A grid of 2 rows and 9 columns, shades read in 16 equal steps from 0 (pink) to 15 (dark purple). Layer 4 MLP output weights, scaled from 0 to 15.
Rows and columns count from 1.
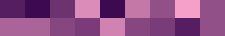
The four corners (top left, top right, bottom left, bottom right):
13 8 6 8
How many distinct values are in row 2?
6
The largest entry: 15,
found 2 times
